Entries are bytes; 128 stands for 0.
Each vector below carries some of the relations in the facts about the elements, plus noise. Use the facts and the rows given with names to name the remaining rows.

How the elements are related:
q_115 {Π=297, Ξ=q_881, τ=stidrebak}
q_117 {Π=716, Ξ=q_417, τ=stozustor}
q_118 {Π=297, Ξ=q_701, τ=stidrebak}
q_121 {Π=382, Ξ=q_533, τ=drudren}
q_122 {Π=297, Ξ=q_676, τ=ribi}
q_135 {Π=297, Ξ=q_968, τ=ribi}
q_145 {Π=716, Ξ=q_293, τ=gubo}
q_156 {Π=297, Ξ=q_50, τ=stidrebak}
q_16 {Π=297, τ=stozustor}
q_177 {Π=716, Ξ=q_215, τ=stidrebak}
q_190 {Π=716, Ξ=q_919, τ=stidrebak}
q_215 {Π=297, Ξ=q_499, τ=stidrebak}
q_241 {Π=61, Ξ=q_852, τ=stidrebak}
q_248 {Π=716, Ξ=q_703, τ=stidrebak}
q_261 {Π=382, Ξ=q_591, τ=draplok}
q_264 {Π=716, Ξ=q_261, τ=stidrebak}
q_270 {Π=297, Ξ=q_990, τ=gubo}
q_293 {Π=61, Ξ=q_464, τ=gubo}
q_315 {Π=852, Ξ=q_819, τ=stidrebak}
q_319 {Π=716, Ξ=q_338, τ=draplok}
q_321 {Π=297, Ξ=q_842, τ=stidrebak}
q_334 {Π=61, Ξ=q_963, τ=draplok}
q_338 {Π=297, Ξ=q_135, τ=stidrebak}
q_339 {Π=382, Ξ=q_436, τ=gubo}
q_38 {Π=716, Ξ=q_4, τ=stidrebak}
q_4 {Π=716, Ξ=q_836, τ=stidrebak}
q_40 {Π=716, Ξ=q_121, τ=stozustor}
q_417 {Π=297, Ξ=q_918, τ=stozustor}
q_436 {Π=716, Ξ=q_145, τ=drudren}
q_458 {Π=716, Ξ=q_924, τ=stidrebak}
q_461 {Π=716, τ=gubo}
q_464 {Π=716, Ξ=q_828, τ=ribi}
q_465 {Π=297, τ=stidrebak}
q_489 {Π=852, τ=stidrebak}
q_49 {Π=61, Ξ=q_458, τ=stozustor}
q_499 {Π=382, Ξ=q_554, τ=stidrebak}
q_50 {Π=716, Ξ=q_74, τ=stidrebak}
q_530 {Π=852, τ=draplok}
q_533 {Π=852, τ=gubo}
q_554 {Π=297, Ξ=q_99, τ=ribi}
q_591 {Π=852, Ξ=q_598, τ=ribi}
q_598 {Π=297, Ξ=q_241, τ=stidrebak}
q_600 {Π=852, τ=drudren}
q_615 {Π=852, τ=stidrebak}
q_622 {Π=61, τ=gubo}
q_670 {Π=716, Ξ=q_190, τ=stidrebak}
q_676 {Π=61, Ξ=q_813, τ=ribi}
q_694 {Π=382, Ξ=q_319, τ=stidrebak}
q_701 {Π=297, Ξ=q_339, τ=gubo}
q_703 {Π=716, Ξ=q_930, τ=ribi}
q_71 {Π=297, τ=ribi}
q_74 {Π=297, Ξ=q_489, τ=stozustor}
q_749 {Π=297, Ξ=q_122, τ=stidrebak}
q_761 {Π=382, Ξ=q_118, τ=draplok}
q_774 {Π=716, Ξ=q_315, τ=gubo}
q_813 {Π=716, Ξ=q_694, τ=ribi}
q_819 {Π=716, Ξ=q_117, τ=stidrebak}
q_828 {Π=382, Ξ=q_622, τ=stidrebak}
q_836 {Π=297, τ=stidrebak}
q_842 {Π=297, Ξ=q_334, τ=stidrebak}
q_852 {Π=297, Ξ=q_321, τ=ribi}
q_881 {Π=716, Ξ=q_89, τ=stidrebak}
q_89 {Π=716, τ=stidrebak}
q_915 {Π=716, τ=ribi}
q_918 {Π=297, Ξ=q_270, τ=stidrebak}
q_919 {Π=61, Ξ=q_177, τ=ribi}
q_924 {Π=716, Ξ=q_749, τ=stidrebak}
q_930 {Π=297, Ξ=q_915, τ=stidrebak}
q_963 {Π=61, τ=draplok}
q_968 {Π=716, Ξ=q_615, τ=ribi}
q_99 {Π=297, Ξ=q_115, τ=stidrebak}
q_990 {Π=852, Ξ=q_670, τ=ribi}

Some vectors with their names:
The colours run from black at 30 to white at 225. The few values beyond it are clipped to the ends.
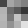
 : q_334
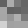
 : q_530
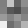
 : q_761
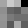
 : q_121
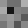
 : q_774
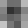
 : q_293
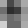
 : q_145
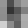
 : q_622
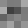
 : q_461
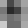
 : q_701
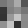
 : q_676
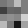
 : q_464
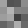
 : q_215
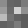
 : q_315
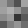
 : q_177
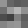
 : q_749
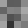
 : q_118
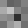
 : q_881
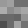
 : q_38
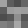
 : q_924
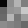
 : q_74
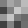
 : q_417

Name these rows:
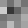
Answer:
q_533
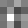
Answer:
q_554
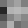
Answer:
q_49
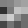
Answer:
q_117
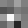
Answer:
q_990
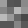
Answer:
q_918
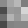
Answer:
q_40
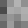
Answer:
q_16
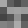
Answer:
q_694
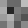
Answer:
q_270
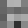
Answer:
q_71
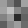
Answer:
q_499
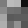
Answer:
q_600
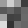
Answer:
q_436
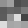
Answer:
q_319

